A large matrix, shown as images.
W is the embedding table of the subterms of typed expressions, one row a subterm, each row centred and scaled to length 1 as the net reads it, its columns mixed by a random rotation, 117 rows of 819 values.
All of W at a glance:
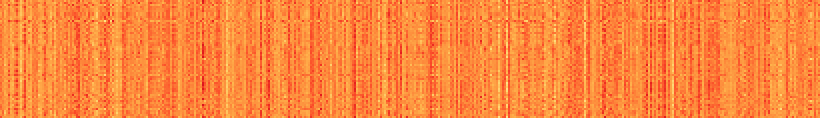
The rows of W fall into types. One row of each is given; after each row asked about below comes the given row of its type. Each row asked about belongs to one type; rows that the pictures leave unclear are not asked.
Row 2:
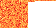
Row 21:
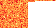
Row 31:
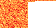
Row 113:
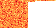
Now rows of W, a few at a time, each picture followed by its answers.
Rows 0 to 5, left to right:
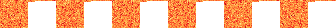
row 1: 31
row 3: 2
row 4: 21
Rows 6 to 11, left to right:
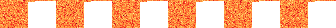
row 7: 2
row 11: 31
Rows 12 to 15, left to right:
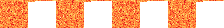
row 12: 113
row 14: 113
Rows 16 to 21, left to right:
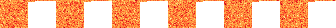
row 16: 31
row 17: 113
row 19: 31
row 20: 21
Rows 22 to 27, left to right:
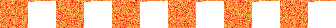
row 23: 113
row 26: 113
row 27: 2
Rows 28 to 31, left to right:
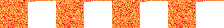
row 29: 31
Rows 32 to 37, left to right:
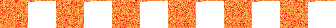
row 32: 2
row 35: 2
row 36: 2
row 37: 113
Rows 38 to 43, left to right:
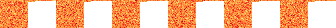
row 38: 113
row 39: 2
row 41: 31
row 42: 31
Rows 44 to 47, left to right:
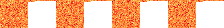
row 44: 31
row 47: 2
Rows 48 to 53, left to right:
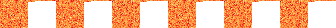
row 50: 2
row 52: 2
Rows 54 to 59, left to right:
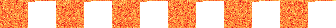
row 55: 31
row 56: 31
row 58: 113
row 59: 113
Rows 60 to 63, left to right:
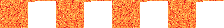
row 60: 2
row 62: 2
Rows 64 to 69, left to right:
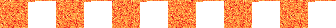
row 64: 31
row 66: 2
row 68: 2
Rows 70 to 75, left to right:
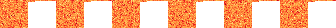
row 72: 2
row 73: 113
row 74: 21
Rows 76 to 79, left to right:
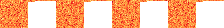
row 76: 2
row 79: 2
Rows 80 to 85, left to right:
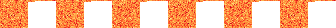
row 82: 31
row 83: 2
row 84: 31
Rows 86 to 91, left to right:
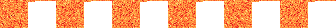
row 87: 31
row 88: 2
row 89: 31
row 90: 31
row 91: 2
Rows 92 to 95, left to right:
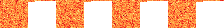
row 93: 31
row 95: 21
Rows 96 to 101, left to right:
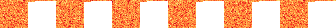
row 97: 31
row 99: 31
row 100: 113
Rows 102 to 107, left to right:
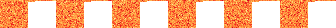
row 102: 113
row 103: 21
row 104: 31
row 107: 2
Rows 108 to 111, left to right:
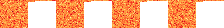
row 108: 21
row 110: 113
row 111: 31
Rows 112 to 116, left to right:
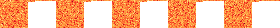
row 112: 31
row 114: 113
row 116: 2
